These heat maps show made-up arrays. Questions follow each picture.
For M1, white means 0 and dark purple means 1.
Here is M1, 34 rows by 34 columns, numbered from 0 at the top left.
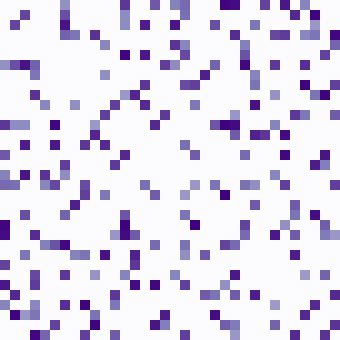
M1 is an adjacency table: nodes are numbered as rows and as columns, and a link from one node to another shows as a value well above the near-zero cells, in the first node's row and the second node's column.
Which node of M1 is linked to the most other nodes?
node 18
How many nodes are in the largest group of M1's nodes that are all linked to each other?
4
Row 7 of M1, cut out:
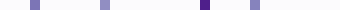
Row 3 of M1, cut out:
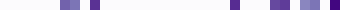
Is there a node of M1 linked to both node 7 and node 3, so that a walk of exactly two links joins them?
no
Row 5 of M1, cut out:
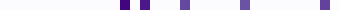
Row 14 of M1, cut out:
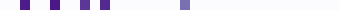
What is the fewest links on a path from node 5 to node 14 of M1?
1
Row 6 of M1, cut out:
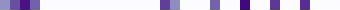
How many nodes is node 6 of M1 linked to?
10
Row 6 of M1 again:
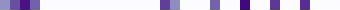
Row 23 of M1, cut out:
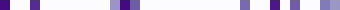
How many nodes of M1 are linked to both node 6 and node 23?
4
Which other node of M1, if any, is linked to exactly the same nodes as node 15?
node 22
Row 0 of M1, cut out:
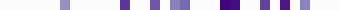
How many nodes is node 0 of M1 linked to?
10
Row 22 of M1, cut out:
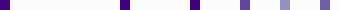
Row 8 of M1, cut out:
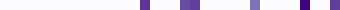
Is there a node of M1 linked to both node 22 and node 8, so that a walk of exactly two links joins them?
yes
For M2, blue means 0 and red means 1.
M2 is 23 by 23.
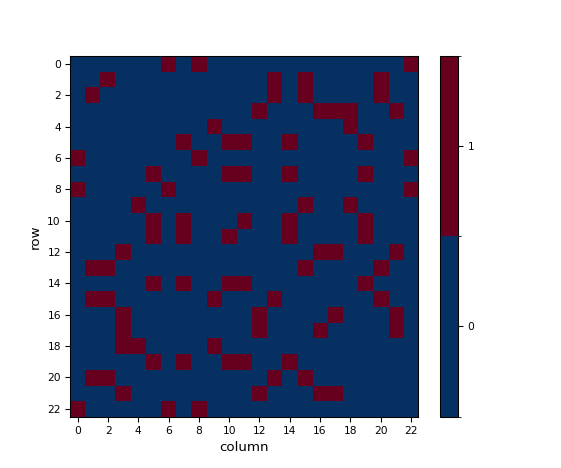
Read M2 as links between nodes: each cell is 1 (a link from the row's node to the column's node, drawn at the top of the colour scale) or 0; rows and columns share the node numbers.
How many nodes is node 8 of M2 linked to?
3
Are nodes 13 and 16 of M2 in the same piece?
yes
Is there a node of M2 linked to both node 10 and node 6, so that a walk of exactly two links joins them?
no
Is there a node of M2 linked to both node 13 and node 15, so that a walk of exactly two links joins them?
yes
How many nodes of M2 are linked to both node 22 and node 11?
0
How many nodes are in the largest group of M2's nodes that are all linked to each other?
6
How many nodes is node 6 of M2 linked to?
3
